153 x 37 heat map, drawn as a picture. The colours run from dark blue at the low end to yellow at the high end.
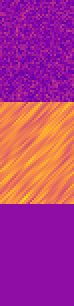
It is made of 3 by 1 panels. Panel 1,1: low, fine-grained. Panel 2,1: high, slanting up to the right. Panel 3,1: low, flat.
